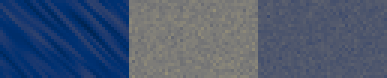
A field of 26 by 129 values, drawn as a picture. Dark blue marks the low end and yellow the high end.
The table splits into one row of 3 panels. Panel 1,1: very low, slanting down to the right, faint in contrast. Panel 1,2: middling, fine-grained, faint in contrast. Panel 1,3: low, fine-grained, faint in contrast.
